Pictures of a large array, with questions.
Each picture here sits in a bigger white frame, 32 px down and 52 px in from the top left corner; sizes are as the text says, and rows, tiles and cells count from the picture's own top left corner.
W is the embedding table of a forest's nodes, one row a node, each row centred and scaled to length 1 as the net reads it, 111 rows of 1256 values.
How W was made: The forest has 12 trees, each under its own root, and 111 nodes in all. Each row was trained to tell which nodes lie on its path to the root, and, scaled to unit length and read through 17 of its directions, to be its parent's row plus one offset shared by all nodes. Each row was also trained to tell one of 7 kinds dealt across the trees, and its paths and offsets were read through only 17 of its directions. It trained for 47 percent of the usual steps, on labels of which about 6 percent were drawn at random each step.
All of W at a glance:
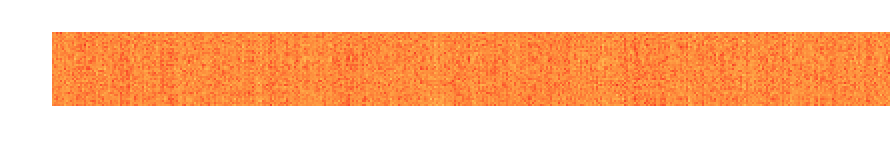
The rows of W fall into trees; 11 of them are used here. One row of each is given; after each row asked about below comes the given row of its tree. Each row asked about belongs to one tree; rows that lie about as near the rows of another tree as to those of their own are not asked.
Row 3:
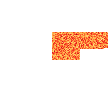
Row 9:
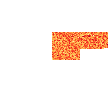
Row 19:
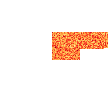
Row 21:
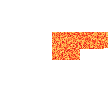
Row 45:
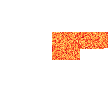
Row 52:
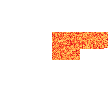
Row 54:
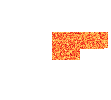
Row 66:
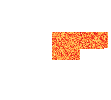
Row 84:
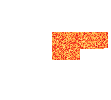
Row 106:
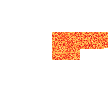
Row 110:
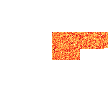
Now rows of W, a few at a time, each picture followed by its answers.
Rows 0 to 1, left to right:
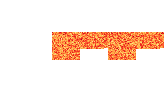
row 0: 9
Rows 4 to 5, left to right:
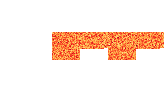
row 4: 66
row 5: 110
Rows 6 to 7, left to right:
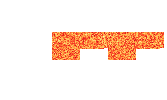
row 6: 3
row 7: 9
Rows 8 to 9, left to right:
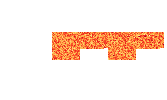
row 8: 45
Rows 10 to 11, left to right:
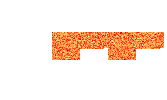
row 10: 19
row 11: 110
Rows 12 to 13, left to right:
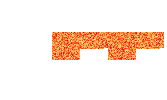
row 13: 54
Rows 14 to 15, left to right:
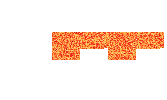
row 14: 66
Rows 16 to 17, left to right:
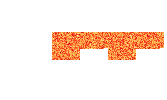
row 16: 110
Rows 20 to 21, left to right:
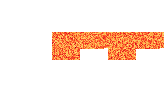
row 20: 110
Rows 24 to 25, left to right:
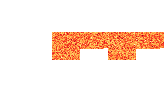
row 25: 110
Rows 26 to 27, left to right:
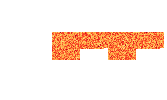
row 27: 84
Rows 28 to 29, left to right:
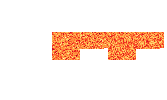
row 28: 9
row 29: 106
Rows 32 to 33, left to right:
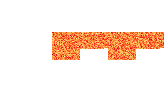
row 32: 84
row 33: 19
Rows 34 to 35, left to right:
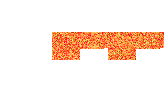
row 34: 54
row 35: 110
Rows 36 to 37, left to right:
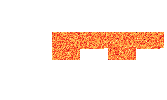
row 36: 54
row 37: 19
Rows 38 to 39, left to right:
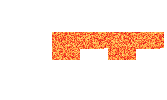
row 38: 106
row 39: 110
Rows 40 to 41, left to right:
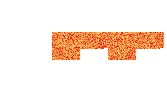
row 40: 19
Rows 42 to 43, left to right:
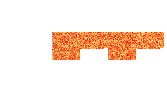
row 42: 84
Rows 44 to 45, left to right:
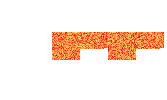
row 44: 84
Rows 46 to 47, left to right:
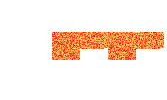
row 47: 84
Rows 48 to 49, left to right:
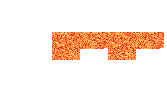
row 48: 19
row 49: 19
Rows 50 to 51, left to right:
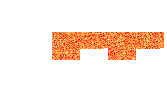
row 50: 84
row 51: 9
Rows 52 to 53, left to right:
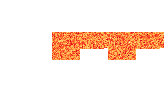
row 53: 66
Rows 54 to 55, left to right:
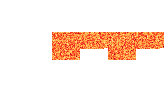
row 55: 9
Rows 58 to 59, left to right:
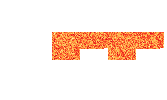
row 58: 19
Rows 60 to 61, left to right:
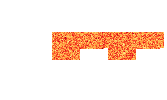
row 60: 110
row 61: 84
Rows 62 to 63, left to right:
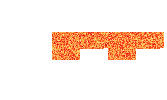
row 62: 66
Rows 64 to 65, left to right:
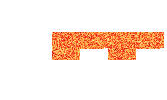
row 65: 54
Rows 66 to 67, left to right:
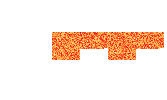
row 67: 106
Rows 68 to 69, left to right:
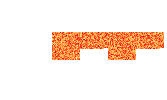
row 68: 9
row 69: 66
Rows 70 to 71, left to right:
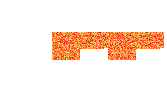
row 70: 84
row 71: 84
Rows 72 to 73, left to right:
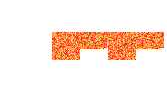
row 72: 52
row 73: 9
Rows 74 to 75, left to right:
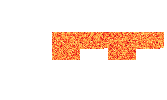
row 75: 84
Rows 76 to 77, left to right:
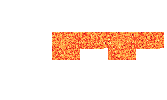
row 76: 9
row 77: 9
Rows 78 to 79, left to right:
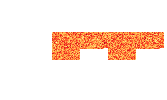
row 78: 66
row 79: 3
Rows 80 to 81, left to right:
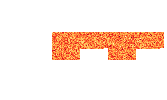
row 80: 66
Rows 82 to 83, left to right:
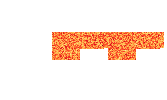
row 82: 110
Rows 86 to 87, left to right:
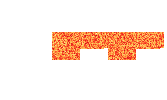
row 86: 45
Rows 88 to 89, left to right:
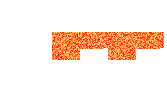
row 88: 9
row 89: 66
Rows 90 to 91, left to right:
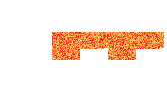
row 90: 54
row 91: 66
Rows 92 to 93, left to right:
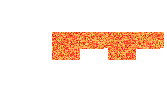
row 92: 66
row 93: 84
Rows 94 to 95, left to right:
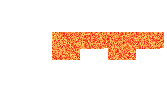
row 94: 45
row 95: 106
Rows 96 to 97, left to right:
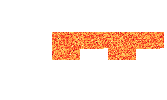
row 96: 66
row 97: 9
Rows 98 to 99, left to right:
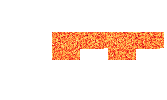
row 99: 9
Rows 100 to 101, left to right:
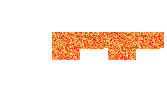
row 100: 19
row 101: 110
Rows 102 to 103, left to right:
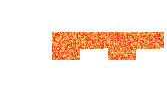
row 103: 84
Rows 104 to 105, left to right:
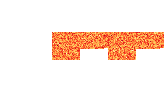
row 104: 110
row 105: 66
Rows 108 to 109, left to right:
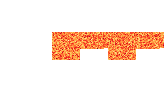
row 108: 110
